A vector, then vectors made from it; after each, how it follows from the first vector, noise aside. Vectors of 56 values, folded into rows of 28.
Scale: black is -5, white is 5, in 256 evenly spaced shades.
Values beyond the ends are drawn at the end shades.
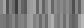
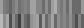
wrapped around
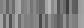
wrapped around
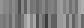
wrapped around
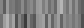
wrapped around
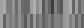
wrapped around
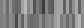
wrapped around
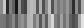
scaled up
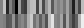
scaled up
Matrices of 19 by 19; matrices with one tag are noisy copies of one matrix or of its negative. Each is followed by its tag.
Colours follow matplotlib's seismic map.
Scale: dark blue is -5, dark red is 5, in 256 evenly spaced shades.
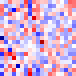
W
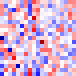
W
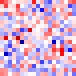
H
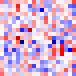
H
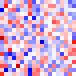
W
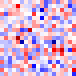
H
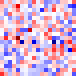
H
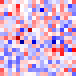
H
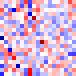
W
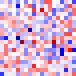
H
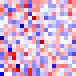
W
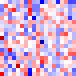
W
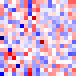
W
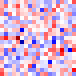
H
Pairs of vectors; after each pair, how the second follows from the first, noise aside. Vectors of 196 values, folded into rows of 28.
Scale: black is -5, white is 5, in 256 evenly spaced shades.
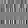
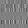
shrunk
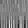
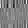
wrapped around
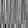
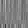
shrunk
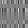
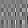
wrapped around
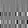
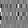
wrapped around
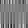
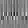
wrapped around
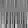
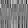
wrapped around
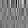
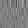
shrunk
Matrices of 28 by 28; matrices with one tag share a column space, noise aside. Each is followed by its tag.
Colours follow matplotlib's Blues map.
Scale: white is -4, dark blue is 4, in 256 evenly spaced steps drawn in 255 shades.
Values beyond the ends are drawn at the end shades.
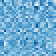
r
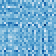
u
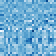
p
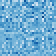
r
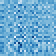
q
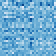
r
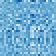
p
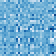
p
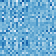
r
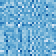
u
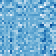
u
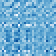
u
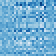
r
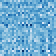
u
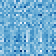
u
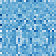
p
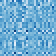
r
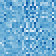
r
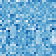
p
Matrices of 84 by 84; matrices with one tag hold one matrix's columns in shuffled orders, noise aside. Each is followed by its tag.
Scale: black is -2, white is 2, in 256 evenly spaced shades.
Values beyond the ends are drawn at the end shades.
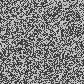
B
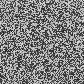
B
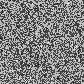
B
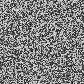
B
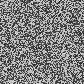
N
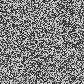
N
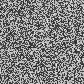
N
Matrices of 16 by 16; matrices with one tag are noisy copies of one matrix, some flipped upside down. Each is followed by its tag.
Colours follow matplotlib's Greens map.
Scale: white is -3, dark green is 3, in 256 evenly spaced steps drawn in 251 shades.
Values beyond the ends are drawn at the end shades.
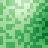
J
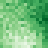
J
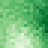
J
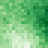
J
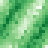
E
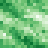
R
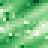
R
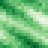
R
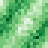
E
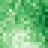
J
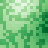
J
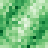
E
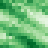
R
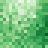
J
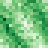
E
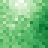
J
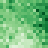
J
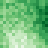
J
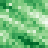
R
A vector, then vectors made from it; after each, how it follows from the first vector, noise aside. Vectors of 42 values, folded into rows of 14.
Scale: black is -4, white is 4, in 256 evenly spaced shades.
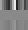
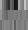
sign-scrambled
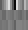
negated
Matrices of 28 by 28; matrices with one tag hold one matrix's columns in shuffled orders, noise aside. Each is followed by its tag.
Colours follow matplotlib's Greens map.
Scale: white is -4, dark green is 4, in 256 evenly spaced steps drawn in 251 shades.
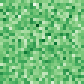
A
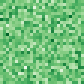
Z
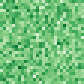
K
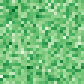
K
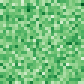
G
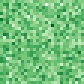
A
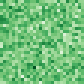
K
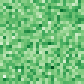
K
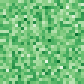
Z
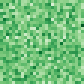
A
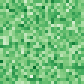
K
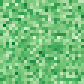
A
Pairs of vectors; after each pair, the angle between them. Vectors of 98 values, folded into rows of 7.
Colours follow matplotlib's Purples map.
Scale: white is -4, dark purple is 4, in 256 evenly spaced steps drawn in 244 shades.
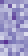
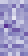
partly opposed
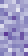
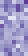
partly opposed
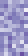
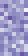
nearly parallel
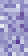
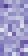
orthogonal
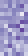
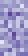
partly opposed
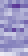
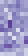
partly aligned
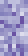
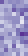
nearly opposite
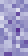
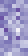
nearly opposite
